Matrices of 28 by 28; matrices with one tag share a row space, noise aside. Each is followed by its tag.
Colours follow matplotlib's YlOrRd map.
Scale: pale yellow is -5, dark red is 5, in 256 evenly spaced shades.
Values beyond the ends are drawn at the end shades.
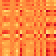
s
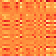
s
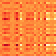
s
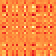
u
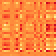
s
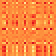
u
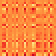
u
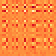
u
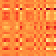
s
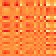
s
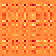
u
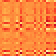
s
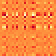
u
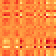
s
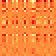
u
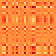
u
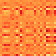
s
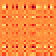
u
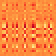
u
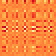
u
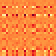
u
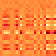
s
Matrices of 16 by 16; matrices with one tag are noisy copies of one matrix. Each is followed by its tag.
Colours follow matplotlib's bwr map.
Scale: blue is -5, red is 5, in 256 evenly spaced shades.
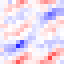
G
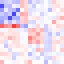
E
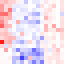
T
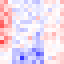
T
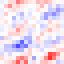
G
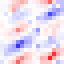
G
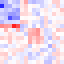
E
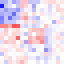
E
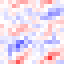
G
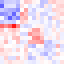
E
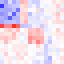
E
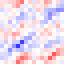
G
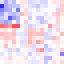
E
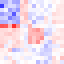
E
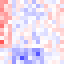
T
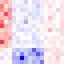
T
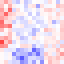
T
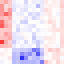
T
